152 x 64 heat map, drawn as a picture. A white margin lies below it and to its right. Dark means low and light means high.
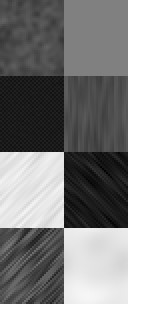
It is made of 4 by 2 panels. Panel 1,1: low, blotchy, faint in contrast. Panel 1,2: middling, flat. Panel 2,1: very low, checkered, faint in contrast. Panel 2,2: low, streaked downward, faint in contrast. Panel 3,1: very high, slanting up to the right, faint in contrast. Panel 3,2: very low, slanting down to the right, faint in contrast. Panel 4,1: low, slanting up to the right. Panel 4,2: very high, smooth, faint in contrast.
